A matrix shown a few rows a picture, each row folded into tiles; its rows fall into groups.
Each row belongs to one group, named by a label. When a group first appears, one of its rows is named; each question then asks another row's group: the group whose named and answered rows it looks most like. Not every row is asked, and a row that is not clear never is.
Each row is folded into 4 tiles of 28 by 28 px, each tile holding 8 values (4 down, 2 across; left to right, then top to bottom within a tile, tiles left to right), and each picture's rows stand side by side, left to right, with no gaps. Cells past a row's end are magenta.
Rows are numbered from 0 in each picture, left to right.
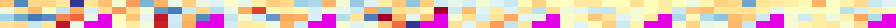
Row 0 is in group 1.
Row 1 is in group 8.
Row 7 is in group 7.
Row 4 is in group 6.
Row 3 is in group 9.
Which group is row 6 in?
1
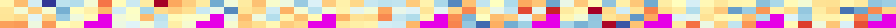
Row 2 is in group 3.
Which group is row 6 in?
7
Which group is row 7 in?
7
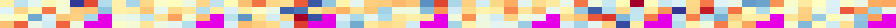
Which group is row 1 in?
9
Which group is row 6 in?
3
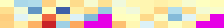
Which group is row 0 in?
8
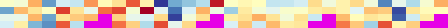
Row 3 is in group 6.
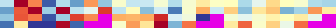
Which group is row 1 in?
8
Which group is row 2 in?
7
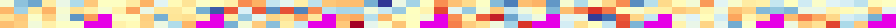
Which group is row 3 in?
6
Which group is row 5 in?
1
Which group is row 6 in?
9
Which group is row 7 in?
8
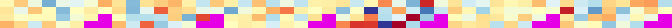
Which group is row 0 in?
6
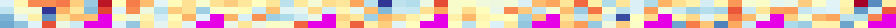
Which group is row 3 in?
6
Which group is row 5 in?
6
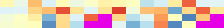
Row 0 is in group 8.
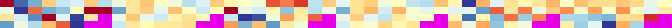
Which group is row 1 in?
3
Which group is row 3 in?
3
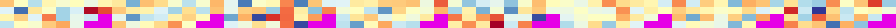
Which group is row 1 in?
1
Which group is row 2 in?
9
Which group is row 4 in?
8
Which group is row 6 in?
9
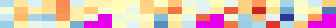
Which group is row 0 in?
1
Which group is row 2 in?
6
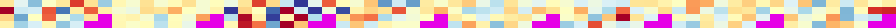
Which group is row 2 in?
3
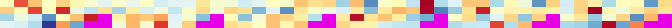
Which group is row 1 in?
8
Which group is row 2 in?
8
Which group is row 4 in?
3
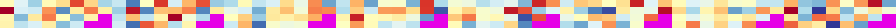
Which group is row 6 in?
7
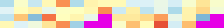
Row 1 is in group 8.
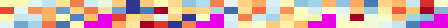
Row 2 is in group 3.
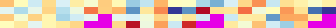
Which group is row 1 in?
7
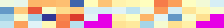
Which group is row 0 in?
1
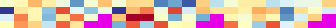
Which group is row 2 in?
6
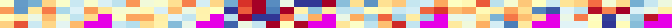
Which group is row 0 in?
7
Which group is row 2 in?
3
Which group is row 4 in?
9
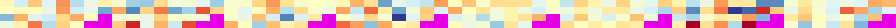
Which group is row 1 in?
7
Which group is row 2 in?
6
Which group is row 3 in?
6
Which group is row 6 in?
7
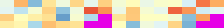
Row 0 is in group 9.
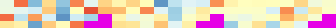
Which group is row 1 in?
6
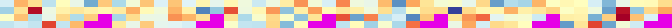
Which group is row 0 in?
3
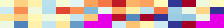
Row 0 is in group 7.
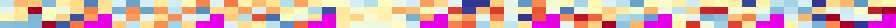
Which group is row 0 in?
3
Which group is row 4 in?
7
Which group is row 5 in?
8
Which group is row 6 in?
1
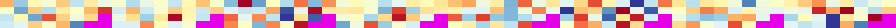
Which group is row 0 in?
9
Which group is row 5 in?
3
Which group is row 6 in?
1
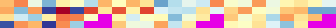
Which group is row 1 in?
6
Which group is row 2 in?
9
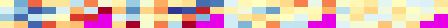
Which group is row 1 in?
7
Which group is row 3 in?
3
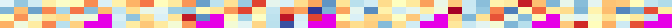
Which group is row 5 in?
7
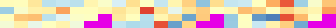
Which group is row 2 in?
1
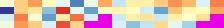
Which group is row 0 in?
3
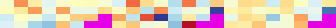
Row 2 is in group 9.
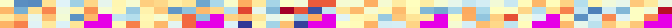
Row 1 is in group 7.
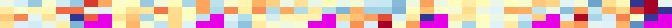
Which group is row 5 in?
1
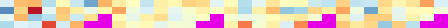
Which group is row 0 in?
3
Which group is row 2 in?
7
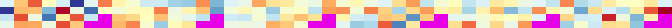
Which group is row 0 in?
3
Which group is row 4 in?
7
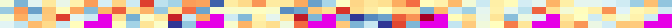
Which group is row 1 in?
9
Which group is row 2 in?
7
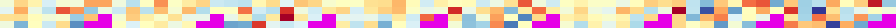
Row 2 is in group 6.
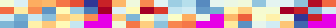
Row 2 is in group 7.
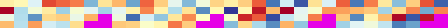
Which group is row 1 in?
1
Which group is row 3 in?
9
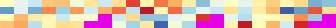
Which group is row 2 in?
7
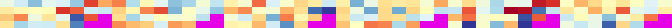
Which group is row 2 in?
9
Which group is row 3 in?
8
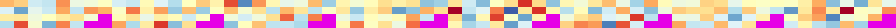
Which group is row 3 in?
7
